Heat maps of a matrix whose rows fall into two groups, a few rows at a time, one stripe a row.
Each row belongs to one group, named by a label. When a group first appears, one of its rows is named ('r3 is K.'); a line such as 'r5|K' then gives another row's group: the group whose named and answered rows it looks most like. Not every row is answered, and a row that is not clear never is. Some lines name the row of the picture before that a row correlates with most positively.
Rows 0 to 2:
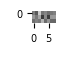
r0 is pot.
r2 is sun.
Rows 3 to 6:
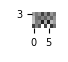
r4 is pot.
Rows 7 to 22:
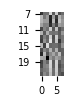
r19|sun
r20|sun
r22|sun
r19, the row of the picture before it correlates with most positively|6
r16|sun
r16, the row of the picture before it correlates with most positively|6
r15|pot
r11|sun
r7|sun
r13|sun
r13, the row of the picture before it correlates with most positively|6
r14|sun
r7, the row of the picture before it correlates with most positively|6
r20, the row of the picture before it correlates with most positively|6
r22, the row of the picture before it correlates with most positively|6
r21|sun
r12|pot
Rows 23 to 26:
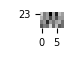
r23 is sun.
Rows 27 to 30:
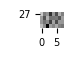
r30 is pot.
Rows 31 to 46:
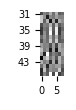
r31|sun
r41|pot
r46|sun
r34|sun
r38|sun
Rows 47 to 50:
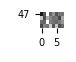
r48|pot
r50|sun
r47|pot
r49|pot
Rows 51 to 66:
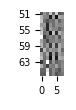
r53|pot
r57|pot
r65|pot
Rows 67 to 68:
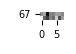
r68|pot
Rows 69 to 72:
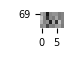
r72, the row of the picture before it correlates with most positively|67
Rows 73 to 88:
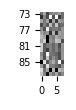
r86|pot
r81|pot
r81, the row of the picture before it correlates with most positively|70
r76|sun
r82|pot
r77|pot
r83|pot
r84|pot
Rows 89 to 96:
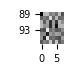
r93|pot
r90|sun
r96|sun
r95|pot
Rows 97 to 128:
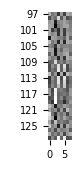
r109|pot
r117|pot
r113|sun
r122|pot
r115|sun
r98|sun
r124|pot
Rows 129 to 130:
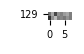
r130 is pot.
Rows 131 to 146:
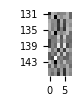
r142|pot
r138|sun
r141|sun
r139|sun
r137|sun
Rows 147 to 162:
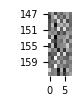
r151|sun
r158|pot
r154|pot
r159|sun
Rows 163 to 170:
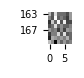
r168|sun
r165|sun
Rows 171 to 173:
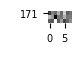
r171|sun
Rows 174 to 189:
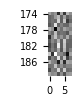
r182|sun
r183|sun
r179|pot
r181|sun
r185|sun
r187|pot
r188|sun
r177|pot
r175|sun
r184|pot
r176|sun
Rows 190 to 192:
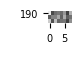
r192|pot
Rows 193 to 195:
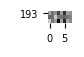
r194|pot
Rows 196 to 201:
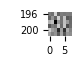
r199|sun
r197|sun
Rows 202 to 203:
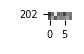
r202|pot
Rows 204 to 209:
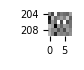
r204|pot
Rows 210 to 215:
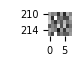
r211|pot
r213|sun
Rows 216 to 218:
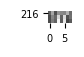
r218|sun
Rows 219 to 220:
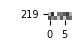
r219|pot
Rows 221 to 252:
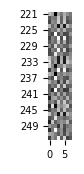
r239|sun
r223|sun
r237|pot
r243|sun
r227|sun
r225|sun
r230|sun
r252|sun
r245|sun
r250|pot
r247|pot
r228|sun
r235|sun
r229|pot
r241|sun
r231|pot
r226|pot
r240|pot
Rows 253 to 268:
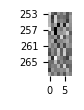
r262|sun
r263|sun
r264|pot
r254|pot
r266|sun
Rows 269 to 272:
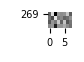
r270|pot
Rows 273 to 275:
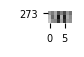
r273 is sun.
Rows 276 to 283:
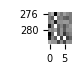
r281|pot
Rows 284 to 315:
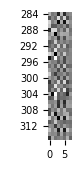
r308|sun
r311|pot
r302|pot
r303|sun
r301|sun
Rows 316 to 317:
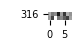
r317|pot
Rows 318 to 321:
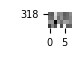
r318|pot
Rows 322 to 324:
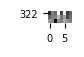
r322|sun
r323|sun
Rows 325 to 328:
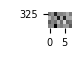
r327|sun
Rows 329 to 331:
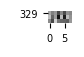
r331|pot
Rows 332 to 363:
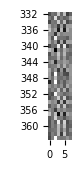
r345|sun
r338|pot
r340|sun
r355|sun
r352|pot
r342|sun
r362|sun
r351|sun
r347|pot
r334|sun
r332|sun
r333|pot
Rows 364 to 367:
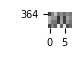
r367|sun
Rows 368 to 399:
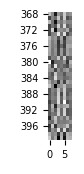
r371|sun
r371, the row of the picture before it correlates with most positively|367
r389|sun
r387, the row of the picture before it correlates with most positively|367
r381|pot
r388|sun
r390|sun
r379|sun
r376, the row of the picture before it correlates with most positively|365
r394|pot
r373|sun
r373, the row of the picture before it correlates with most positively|367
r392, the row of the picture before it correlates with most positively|367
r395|pot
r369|sun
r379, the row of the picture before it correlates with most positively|367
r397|sun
